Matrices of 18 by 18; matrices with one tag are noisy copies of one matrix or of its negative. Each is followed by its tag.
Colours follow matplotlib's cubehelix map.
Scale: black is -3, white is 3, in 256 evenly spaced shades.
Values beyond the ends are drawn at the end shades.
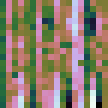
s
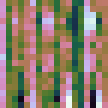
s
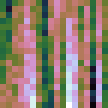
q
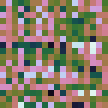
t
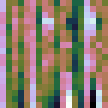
s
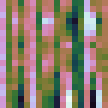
s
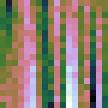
q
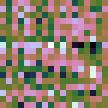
t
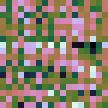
t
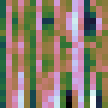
s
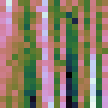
q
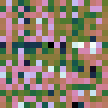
t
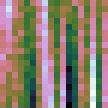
q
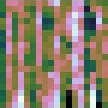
s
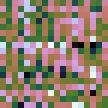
t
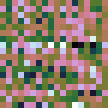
t
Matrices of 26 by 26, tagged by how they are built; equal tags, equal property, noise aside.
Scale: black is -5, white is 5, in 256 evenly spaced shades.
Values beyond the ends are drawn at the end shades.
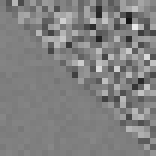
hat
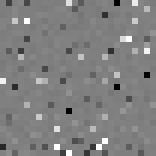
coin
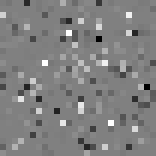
coin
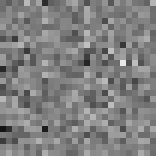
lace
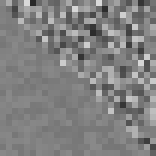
hat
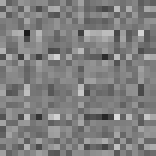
lace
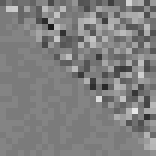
hat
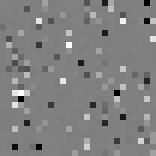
coin
